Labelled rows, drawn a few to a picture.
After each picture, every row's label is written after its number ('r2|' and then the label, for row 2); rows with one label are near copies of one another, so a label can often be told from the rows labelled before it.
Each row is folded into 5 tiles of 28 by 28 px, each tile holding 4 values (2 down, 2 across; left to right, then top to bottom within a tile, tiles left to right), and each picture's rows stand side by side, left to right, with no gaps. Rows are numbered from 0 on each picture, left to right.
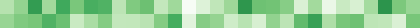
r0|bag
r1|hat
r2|hat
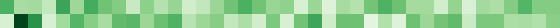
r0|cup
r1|hat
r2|hat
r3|hat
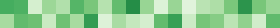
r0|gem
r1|hat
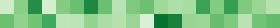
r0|bag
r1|cup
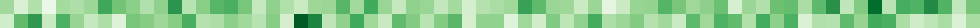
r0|hat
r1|bag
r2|cup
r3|hat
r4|hat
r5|gem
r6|bag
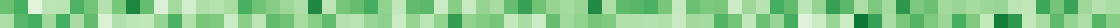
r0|gem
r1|hat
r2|bag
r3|hat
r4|bag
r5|gem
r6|cup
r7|cup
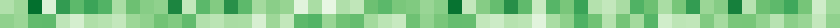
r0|bag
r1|bag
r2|hat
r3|bag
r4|gem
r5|bag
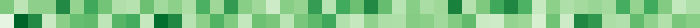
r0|cup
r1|cup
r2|bag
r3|bag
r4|cup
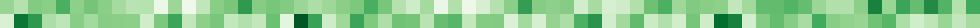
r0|cup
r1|hat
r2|cup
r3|hat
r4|hat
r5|cup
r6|bag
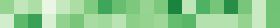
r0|hat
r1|bag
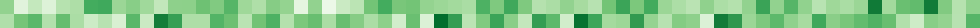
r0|hat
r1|cup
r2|hat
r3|cup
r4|cup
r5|cup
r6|bag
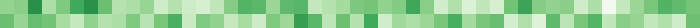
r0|bag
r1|hat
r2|gem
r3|hat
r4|hat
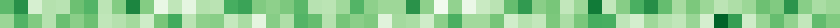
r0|gem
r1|hat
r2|gem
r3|hat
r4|bag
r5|cup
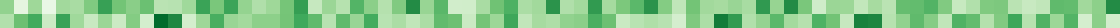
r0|hat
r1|cup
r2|gem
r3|gem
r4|bag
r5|cup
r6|cup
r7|gem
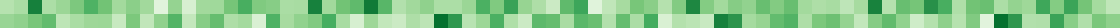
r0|bag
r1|hat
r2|bag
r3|cup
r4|gem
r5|cup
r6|bag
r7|cup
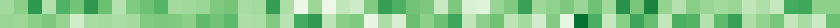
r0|bag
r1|gem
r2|hat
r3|hat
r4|cup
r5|hat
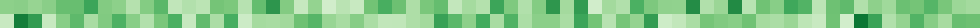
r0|cup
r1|gem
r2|hat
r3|gem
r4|gem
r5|bag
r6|cup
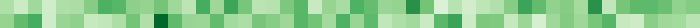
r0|hat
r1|cup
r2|gem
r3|hat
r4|bag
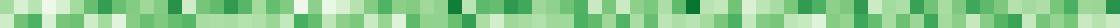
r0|hat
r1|bag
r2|hat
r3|bag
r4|gem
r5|hat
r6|gem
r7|gem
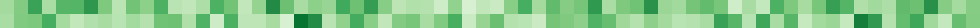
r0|bag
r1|gem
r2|cup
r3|hat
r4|bag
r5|gem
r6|cup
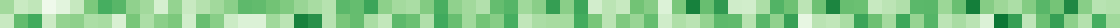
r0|hat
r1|hat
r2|cup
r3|gem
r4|gem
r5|gem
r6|gem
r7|cup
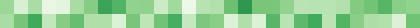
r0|hat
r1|hat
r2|hat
